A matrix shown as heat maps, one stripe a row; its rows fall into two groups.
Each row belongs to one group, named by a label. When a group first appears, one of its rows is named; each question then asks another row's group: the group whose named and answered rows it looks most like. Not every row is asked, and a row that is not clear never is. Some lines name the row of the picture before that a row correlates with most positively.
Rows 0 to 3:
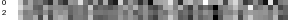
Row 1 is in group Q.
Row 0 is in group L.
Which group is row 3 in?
Q
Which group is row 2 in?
Q
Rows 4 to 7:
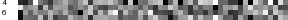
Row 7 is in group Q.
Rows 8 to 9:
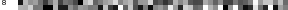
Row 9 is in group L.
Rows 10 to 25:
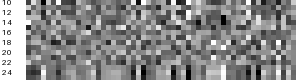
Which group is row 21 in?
L
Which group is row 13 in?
Q
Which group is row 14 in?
Q
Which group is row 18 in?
L
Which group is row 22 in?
L
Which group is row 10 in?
Q
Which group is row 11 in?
L
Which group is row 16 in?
L
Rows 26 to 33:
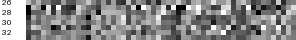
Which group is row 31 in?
L
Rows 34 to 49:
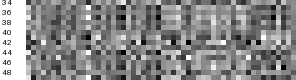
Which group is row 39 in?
L
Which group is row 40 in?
L
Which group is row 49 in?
L
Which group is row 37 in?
L
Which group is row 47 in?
L
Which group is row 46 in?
L
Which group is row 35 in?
L
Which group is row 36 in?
L
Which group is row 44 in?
L
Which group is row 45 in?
Q
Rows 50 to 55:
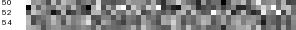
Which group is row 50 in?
Q
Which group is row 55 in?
Q
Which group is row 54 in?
L
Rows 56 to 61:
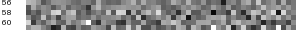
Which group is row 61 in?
L
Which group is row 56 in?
Q
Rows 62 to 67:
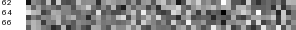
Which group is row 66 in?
Q
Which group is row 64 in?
Q
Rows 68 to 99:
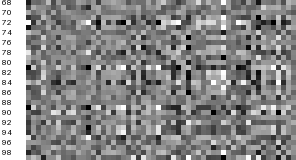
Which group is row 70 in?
Q
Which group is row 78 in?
L
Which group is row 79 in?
Q
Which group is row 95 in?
L
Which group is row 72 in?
L
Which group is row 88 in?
Q
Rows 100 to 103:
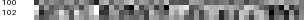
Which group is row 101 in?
L
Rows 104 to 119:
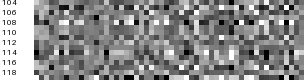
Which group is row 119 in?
L
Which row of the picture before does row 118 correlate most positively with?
100
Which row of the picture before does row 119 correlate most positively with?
101
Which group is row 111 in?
L
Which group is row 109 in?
Q
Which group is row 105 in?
L
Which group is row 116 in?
L
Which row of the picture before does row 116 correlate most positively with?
101
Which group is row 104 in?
Q
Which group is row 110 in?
Q
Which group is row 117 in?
Q
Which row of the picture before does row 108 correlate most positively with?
103
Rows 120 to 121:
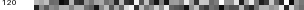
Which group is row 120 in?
L
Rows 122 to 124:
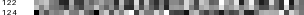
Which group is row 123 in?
L
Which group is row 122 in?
L
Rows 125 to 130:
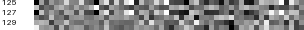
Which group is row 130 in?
Q
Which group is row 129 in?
Q
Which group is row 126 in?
L
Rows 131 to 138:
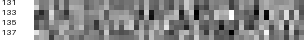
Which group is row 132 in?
Q
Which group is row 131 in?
Q
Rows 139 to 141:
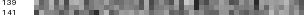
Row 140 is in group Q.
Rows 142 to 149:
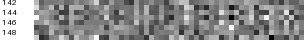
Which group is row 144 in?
L
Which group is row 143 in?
Q
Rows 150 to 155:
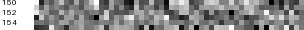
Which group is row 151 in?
L
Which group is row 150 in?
L
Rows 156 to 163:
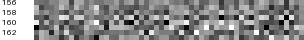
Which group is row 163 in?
L
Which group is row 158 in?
L
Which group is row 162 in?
Q
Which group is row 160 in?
L
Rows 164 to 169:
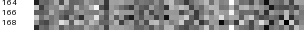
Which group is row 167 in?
L
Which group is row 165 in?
L
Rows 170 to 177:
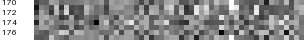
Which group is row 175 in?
L
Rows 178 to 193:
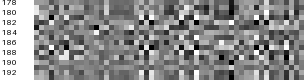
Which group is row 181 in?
Q
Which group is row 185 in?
Q
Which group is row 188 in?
Q
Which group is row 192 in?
Q
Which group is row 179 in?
Q
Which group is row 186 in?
L
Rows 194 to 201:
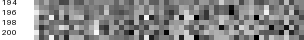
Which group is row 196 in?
Q
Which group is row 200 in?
L
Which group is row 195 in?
Q
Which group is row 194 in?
L
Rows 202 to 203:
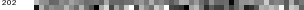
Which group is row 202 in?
Q
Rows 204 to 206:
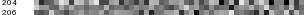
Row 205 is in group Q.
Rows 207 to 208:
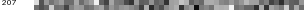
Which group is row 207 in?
L
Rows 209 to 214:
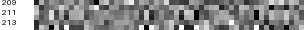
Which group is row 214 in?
Q
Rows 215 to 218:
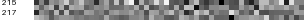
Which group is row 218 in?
Q
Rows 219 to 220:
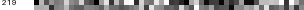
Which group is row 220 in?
Q
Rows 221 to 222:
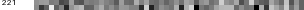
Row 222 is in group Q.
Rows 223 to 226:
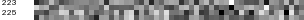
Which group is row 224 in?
Q
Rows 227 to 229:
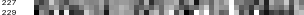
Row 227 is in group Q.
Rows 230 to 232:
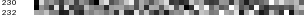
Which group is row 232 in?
L
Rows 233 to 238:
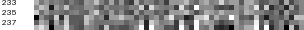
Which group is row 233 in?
L
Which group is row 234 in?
Q
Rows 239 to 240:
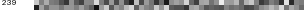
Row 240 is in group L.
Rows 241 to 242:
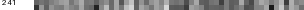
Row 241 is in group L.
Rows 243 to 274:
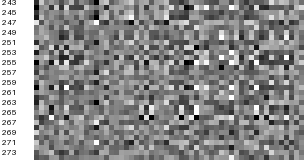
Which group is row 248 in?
Q
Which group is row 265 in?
Q
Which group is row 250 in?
L
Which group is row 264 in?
Q
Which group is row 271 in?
L
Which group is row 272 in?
Q
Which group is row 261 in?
L
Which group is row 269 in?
Q
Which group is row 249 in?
L
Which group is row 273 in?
L
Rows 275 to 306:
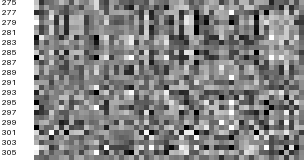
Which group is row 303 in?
L
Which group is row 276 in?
L
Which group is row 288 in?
L
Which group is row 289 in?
L
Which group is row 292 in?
L
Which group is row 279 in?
Q
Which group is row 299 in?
L
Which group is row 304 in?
Q
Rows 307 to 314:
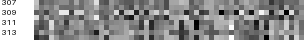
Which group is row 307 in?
L
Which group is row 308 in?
L
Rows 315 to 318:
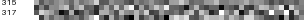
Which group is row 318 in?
L
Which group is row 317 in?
L
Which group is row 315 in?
L
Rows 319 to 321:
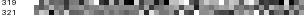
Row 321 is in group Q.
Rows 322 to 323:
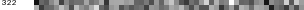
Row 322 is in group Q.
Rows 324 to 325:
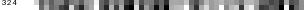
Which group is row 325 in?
L
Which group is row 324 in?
L
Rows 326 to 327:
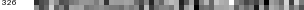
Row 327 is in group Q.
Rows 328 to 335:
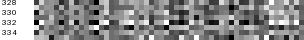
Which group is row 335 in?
Q
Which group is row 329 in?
Q
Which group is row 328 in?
L
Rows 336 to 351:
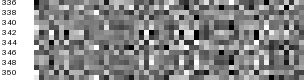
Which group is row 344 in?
Q
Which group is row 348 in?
Q
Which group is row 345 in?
L
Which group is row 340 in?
Q
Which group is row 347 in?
Q
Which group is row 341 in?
Q
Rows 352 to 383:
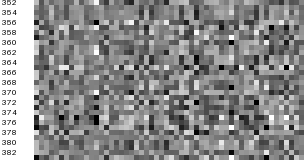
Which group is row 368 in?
Q
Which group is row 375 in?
L
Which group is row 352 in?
L
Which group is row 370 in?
L
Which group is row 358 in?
Q
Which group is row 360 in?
Q
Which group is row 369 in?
Q
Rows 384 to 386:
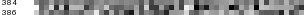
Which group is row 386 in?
L
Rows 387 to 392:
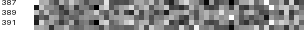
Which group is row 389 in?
L
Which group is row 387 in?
Q
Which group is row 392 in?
Q
